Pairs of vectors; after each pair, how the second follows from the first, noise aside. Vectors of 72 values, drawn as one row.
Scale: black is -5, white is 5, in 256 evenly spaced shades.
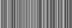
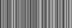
negated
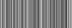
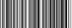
scaled up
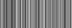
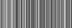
negated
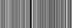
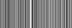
negated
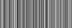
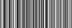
scaled up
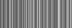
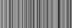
negated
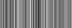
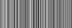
sign-scrambled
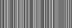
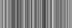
sign-scrambled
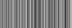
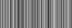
wrapped around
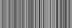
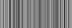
wrapped around
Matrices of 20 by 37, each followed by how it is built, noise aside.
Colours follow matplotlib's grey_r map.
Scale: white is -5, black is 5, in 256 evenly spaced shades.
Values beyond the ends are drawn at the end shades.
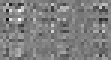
low rank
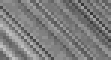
Toeplitz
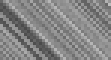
Toeplitz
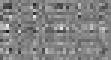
low rank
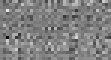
low rank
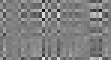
low rank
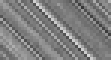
Toeplitz
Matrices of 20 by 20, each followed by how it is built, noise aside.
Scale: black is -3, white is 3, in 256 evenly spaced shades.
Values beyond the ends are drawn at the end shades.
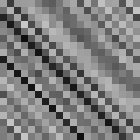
Toeplitz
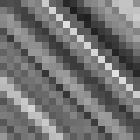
Toeplitz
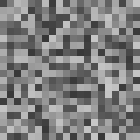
noise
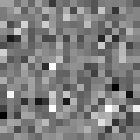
noise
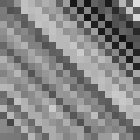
Toeplitz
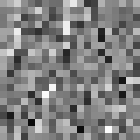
noise
